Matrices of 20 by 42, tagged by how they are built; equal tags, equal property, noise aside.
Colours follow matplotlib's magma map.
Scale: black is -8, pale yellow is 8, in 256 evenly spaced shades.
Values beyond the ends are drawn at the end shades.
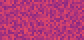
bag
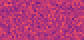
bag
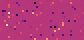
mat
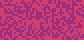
bag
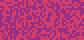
bag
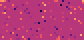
mat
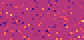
mat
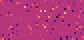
mat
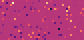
mat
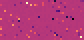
mat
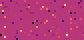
mat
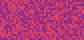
bag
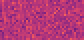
bag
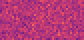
bag
